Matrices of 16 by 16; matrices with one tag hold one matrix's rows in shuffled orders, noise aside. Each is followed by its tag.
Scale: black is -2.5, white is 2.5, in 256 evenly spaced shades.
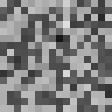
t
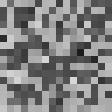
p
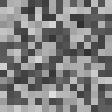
t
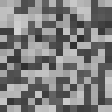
t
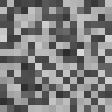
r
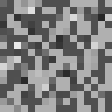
r
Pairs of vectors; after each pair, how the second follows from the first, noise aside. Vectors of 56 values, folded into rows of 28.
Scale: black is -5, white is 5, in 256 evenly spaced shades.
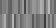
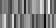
scaled up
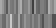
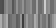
reversed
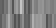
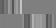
partly zeroed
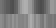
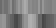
reversed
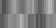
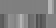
partly zeroed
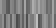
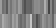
shuffled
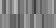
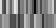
scaled up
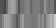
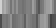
reversed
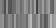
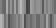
shuffled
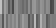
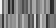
scaled up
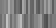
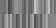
reversed
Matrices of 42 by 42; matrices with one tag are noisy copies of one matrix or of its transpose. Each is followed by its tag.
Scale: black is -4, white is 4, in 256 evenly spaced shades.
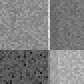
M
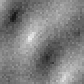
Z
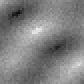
Z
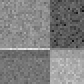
M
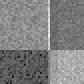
M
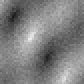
Z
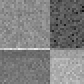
M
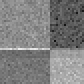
M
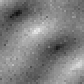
Z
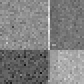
M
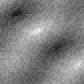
Z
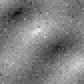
Z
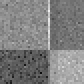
M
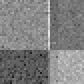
M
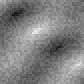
Z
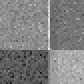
M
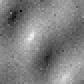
Z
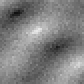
Z
